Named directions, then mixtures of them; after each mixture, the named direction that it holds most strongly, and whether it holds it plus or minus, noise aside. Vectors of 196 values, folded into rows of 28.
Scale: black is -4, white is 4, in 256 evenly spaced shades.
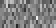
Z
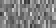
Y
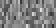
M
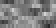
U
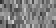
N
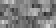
U, minus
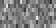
Z, plus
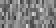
M, plus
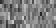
N, plus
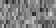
M, minus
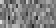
N, minus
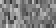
N, minus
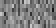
Y, minus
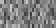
N, minus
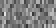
M, minus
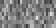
M, minus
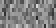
M, plus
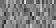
Z, plus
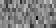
Z, minus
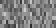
N, plus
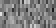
Y, minus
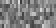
M, plus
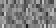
M, minus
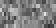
U, plus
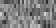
Y, minus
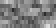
U, minus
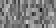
M, minus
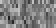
N, minus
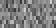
Z, minus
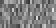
Y, plus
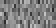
Y, minus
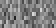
M, plus
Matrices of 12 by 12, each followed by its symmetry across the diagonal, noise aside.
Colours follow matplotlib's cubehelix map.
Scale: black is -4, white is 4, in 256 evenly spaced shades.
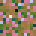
antisymmetric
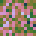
neither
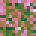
neither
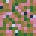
antisymmetric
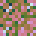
symmetric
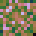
symmetric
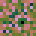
symmetric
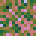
symmetric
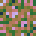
symmetric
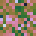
antisymmetric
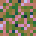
symmetric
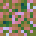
symmetric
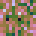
neither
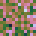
antisymmetric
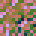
symmetric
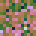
neither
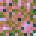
symmetric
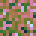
antisymmetric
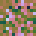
antisymmetric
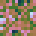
antisymmetric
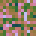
antisymmetric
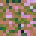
neither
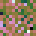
antisymmetric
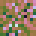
antisymmetric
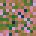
neither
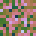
neither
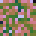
neither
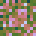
symmetric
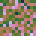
neither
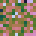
neither
